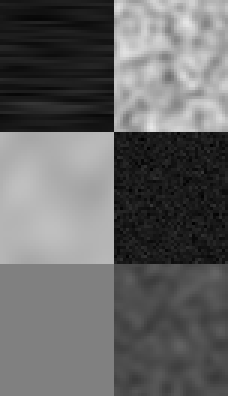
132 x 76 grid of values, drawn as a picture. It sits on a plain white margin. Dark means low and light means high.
It is made of 3 by 2 panels. Panel 1,1: very low, streaked across, faint in contrast. Panel 1,2: high, blotchy. Panel 2,1: high, smooth, faint in contrast. Panel 2,2: very low, fine-grained, faint in contrast. Panel 3,1: middling, flat. Panel 3,2: low, blotchy, faint in contrast.
